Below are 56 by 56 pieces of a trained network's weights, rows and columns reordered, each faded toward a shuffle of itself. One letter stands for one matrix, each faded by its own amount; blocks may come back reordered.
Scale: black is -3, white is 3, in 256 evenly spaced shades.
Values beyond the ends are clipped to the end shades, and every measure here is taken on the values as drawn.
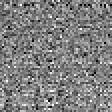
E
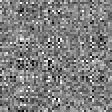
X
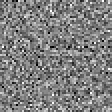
E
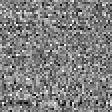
E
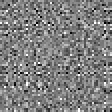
X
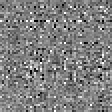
X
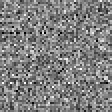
E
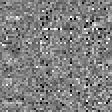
X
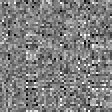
X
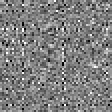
X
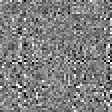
X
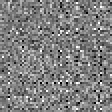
X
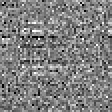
E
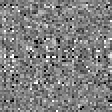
X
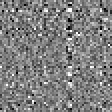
X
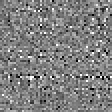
X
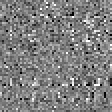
X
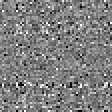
X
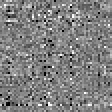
X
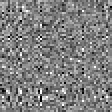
X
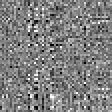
X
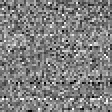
E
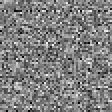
E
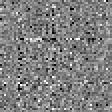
X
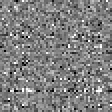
X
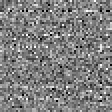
E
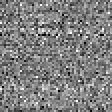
E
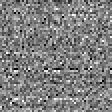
E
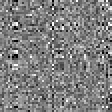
X
